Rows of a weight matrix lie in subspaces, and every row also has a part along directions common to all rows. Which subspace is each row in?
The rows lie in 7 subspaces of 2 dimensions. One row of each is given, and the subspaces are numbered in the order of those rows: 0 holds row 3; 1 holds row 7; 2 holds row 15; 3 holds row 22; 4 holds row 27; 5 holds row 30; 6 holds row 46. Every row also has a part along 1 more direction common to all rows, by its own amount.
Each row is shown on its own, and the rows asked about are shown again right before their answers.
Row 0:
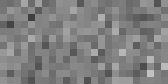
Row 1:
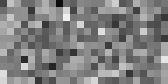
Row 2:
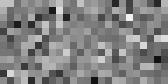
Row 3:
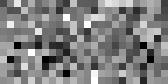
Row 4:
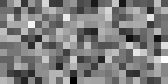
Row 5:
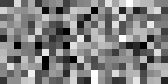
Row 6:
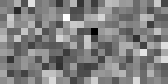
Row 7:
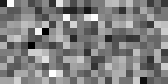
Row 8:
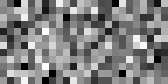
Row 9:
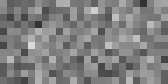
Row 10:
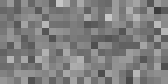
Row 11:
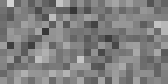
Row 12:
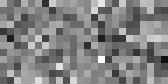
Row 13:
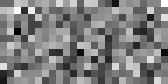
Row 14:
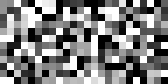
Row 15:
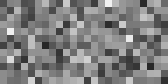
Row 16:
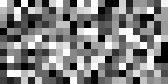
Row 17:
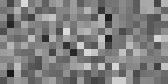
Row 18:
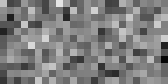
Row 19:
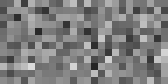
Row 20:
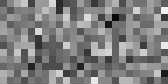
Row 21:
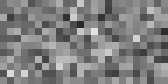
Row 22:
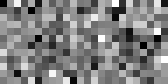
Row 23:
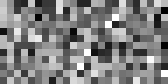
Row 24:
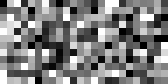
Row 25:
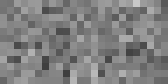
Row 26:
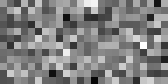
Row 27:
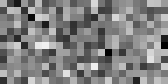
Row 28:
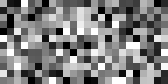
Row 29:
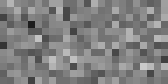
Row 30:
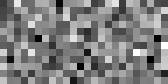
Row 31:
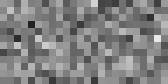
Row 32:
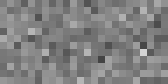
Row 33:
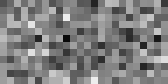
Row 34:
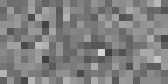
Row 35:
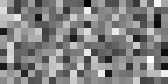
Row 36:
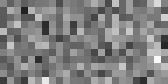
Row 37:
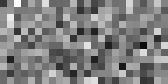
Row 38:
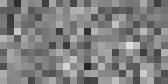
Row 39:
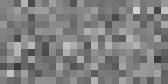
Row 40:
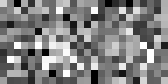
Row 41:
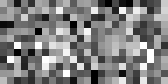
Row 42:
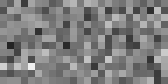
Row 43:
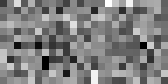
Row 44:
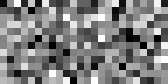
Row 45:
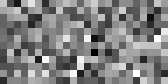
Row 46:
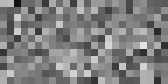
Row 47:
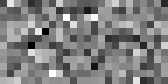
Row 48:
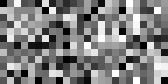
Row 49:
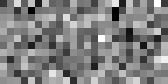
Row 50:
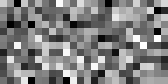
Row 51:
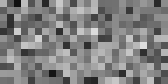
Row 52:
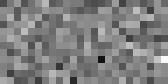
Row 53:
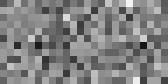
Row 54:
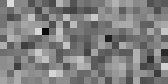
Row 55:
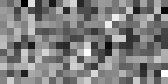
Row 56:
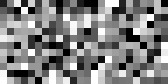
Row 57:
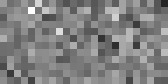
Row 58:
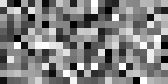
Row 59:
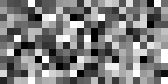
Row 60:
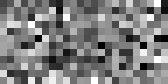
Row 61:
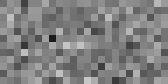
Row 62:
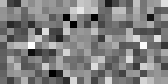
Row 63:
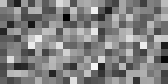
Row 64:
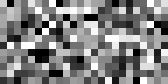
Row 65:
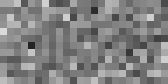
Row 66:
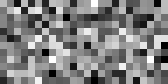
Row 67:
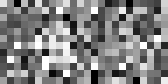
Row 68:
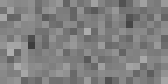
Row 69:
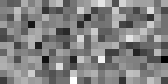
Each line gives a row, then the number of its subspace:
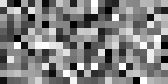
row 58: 4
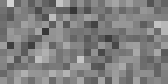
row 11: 1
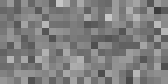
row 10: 1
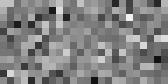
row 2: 4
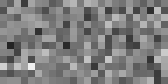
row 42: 5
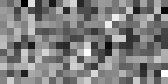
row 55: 5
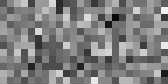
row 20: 5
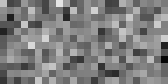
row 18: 2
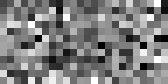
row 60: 4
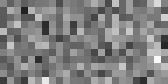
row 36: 4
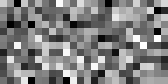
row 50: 1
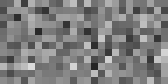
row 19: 5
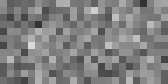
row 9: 2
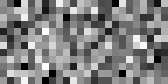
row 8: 4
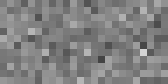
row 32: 5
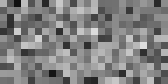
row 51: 6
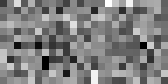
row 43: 0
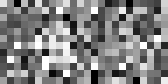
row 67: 0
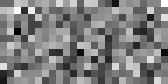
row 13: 6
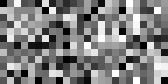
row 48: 0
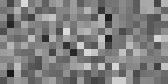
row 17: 6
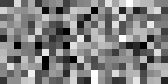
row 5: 0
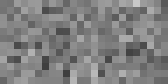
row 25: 0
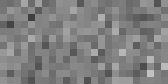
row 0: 6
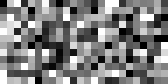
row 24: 2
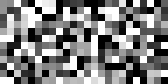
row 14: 3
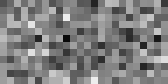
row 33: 4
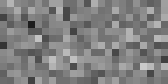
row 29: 4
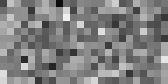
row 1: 2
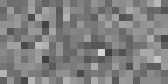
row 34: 4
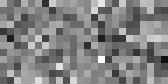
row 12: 0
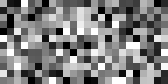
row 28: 6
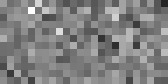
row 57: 3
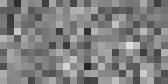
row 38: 6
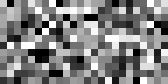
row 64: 1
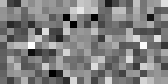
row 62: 1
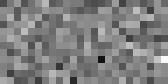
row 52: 0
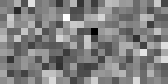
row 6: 3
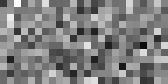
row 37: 6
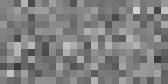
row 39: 5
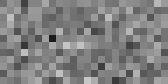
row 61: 6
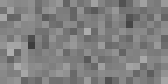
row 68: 2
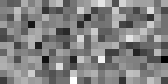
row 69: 0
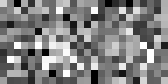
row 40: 0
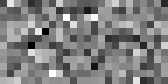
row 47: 1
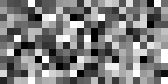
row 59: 3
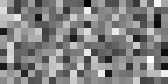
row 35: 5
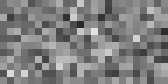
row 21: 3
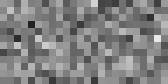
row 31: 2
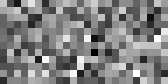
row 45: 3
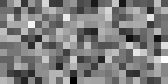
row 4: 0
